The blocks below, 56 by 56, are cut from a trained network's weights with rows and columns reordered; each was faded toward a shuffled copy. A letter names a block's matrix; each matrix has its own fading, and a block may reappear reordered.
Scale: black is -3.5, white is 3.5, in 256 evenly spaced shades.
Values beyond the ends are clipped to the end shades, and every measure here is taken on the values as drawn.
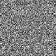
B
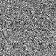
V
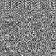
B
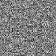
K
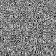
V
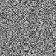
K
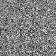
V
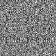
K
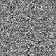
B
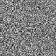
K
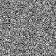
K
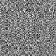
B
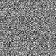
B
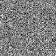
V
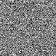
V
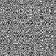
B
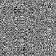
B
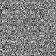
B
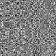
B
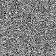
V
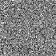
V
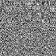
B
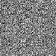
K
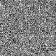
V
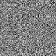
K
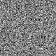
K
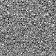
V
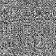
B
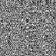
K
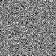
V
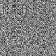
K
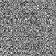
B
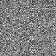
K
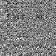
B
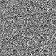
K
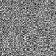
K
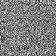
B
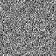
K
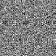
B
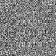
K
